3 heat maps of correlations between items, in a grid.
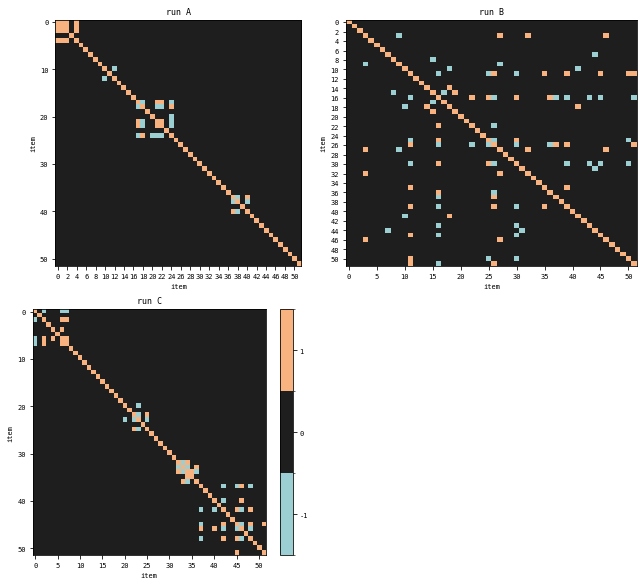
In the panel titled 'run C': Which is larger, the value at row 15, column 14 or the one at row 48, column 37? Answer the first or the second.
the first
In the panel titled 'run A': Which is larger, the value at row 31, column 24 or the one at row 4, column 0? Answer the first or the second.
the second
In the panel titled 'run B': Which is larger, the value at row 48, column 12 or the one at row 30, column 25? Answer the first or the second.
the second
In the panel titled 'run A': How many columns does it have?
52
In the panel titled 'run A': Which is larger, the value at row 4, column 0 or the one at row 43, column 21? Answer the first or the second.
the first
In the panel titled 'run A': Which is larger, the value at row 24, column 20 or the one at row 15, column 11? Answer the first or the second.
the second
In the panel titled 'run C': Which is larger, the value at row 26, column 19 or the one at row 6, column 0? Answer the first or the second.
the first
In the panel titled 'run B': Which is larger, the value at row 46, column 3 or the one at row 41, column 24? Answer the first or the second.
the first
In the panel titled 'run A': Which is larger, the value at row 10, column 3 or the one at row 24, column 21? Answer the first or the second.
the first
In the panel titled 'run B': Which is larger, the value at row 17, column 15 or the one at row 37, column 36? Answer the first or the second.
the second
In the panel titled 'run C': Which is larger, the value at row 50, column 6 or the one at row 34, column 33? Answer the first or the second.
the first
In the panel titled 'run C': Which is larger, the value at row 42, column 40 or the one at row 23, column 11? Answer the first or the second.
the second
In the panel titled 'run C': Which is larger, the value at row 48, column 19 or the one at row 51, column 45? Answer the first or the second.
the second
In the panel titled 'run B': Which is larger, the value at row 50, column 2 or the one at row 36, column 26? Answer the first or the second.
the first
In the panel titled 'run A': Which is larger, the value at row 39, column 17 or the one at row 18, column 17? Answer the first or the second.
the first
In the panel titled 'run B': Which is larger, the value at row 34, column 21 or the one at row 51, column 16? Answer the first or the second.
the first
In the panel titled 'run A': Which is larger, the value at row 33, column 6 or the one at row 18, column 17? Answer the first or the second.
the first
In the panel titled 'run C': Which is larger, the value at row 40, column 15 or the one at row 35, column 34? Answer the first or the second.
the second
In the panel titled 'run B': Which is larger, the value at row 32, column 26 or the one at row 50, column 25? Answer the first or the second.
the first
